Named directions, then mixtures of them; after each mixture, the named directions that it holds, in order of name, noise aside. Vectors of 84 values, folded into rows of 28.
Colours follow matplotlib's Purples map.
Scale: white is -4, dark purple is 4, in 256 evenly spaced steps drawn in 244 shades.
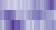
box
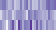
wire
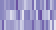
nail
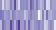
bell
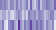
bell, nail, wire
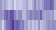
box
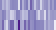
bell, nail, wire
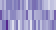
wire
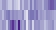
bell, box, wire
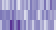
bell, box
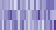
bell, box, nail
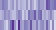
box, nail, wire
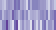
wire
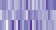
wire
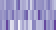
bell, wire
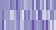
nail
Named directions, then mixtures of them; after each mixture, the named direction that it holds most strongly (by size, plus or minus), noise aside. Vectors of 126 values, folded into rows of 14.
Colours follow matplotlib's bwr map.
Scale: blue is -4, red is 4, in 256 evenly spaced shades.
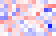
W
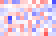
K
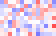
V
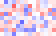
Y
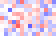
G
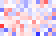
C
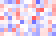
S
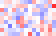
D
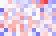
C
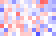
C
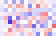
K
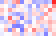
K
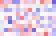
K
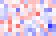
W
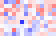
Y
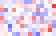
D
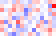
D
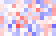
S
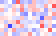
D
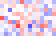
G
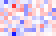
Y
